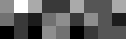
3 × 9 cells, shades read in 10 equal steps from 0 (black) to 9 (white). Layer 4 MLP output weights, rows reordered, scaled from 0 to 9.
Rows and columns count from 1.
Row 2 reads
4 2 1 4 5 2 5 3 1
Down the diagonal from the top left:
5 2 0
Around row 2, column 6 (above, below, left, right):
6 0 5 5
